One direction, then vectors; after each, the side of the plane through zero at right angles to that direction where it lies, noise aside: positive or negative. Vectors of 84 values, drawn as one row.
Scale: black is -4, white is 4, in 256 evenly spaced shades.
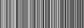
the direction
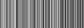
positive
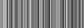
positive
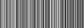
positive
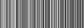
positive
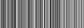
negative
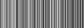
positive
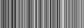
negative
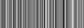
negative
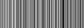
positive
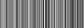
positive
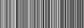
positive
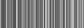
negative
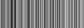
negative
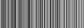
negative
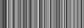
negative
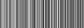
positive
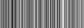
negative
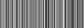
positive
